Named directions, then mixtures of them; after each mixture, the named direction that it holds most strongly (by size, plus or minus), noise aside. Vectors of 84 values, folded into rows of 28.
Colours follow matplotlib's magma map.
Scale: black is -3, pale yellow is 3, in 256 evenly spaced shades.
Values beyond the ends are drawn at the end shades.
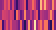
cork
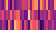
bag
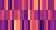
bag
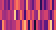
cork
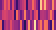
cork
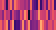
bag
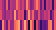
cork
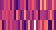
cork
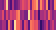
bag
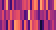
bag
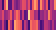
bag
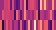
cork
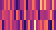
cork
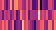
bag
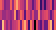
cork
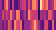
bag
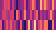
cork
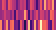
cork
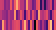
cork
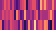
cork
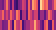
bag
